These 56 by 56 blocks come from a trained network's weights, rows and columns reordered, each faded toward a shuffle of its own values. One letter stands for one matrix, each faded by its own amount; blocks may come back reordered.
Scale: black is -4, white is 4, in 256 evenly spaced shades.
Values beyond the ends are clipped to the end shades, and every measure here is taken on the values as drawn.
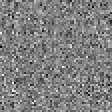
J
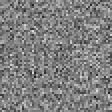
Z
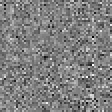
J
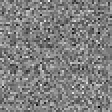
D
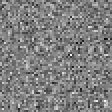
J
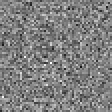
D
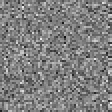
D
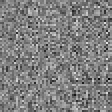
Z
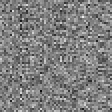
Z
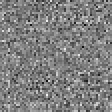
J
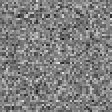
Z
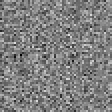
Z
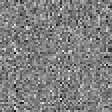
J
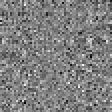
J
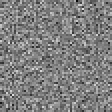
D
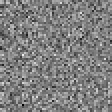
D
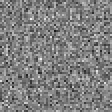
D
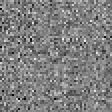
J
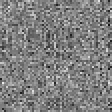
D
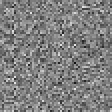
Z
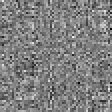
Z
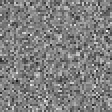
D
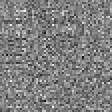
D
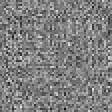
Z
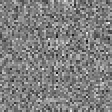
D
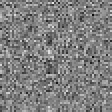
Z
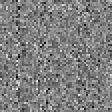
J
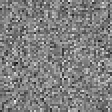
D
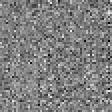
J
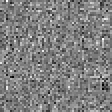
J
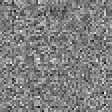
D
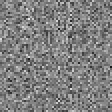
Z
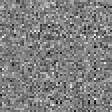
J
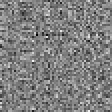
Z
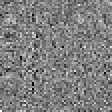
J
